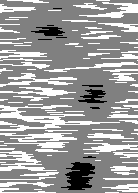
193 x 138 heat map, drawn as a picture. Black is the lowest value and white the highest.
Dips: three. Mirror symmetry: none. Slope: none. Calmest part: top middle. Grain: streaks across. Ninth with the lowest average: bottom middle.
